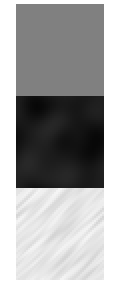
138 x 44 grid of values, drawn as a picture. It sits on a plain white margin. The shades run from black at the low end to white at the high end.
It is made of 3 by 1 panels. Panel 1,1: middling, flat. Panel 2,1: very low, smooth, faint in contrast. Panel 3,1: very high, slanting up to the right, faint in contrast.
